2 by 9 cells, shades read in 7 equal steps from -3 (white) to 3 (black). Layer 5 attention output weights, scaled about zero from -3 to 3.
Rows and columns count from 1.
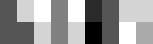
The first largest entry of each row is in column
6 6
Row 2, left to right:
1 1 -2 0 -2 3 1 -3 -1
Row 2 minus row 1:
0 3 1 0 1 1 0 -1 1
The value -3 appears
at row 1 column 3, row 1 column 5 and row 2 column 8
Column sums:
2 -1 -5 0 -5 5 2 -5 -3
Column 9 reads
-2 -1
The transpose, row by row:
1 1 | -2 1 | -3 -2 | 0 0 | -3 -2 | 2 3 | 1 1 | -2 -3 | -2 -1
